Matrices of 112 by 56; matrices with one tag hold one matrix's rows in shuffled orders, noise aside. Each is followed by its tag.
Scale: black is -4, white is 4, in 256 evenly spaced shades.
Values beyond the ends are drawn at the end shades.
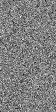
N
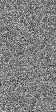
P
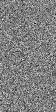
N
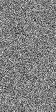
N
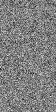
P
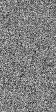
P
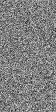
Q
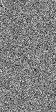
N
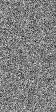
P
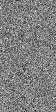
N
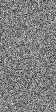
Q
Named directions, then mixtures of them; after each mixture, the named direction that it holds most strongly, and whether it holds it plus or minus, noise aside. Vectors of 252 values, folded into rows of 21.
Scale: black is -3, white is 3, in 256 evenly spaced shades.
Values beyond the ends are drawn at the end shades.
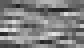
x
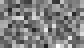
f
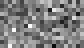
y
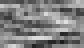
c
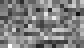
y, plus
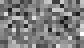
f, plus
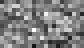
f, minus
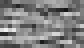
x, plus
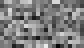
f, minus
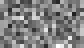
f, plus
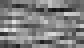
x, plus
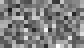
f, plus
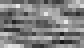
c, plus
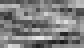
c, plus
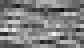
x, plus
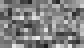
f, plus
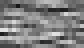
x, plus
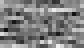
x, minus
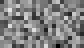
f, minus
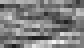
c, minus
